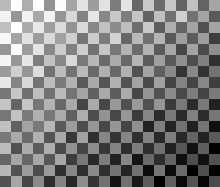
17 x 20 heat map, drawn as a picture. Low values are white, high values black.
The bottom right is the ninth with the highest average. A checkerboard runs through the table. The ninth with the lowest average is the top left. There is an overall slope up to the bottom right.
